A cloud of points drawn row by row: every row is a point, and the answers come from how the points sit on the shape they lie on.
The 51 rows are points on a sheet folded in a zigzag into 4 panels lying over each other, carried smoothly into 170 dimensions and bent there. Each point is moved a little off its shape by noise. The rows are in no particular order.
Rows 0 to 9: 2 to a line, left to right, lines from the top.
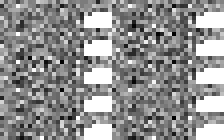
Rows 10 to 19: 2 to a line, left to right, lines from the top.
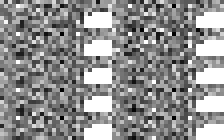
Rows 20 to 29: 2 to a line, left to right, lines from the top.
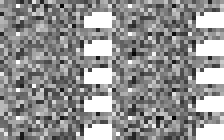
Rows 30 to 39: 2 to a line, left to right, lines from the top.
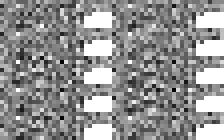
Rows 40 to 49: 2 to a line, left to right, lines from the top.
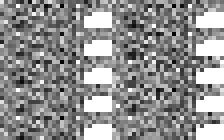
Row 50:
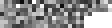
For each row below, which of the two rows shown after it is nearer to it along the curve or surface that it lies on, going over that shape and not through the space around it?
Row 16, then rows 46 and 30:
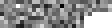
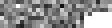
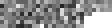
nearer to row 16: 46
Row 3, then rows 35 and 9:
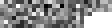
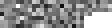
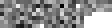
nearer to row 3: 9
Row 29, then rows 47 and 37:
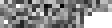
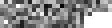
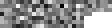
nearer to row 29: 47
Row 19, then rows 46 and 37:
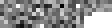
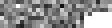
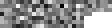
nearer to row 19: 46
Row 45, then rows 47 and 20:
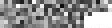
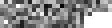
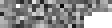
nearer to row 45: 20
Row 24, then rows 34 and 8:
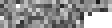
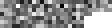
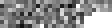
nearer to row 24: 8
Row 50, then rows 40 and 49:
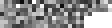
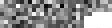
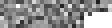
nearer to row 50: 49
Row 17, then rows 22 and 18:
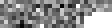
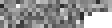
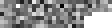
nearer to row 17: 22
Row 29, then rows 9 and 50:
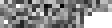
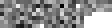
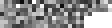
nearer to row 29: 9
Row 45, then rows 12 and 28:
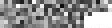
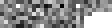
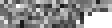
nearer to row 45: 12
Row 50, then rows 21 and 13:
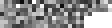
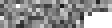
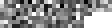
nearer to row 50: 21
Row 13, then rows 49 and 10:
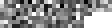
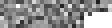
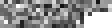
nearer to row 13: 10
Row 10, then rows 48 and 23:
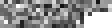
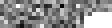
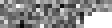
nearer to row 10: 23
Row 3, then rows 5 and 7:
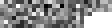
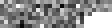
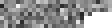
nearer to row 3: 5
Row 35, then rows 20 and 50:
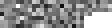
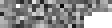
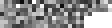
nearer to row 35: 20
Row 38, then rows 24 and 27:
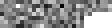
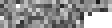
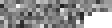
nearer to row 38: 24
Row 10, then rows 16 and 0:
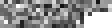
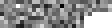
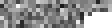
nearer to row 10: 0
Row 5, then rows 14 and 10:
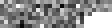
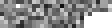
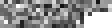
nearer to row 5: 10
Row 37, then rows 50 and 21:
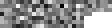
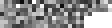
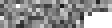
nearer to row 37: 50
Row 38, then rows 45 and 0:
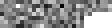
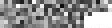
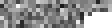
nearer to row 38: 45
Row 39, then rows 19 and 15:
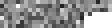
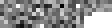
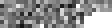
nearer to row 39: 15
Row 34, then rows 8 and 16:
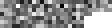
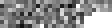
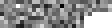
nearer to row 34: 16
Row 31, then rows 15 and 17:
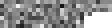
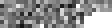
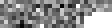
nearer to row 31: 15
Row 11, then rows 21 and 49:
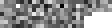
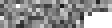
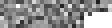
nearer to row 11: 21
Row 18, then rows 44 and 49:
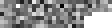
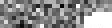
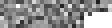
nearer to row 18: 49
